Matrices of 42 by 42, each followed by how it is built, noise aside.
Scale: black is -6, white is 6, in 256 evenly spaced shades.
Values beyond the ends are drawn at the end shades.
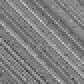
Toeplitz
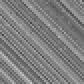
Toeplitz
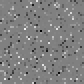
sparse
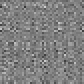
low rank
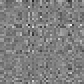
low rank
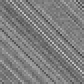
Toeplitz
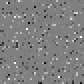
sparse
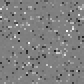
sparse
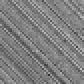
Toeplitz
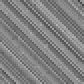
Toeplitz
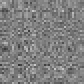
low rank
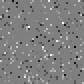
sparse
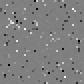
sparse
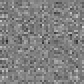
low rank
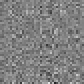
low rank
